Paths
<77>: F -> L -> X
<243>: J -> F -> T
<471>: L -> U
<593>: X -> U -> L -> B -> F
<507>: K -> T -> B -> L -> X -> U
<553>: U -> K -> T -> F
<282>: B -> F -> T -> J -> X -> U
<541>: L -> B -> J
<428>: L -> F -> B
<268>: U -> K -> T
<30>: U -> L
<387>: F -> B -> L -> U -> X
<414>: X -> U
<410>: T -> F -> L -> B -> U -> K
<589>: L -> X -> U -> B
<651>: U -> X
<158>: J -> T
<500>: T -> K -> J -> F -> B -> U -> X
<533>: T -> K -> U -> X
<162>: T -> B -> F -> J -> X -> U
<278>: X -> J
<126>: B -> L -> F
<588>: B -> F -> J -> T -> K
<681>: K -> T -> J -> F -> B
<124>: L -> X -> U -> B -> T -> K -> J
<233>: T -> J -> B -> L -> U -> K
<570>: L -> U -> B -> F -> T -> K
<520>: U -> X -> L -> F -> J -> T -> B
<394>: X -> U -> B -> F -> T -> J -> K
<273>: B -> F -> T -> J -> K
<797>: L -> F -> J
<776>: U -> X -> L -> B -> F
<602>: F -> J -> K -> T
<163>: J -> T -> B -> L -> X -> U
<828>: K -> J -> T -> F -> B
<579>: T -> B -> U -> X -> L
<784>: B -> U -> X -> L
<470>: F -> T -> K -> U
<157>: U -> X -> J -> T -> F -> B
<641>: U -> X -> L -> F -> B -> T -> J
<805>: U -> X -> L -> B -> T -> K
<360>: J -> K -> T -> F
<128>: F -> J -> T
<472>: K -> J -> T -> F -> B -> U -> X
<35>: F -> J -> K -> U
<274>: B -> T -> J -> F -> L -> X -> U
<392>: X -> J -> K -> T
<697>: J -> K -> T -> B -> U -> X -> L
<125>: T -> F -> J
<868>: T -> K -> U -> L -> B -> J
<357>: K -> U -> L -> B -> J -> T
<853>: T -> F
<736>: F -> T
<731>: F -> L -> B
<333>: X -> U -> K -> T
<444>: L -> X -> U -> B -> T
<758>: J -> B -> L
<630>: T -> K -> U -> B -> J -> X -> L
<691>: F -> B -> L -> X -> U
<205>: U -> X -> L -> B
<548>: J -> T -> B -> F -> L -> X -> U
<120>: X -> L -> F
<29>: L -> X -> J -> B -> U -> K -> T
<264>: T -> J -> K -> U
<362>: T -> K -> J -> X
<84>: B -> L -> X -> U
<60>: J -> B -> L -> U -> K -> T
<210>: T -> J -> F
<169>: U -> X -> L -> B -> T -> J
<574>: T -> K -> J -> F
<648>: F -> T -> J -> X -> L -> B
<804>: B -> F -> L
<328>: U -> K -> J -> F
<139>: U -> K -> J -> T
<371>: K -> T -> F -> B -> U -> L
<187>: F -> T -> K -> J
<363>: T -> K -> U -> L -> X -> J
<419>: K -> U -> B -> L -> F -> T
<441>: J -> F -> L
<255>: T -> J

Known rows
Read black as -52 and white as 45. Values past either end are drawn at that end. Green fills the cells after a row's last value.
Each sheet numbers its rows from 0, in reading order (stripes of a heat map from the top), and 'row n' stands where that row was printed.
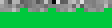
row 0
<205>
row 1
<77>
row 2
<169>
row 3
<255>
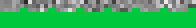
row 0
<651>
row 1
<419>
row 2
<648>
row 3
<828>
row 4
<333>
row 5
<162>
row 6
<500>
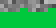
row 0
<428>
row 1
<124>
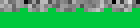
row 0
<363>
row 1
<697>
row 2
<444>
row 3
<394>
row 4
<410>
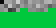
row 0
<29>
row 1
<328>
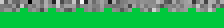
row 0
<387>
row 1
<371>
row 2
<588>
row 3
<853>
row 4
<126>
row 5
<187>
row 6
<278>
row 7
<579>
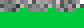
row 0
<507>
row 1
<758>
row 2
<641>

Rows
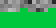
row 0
<243>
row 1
<553>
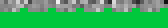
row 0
<282>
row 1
<414>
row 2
<805>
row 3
<804>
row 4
<533>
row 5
<30>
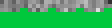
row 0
<589>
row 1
<362>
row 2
<210>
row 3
<470>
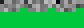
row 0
<157>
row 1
<274>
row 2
<472>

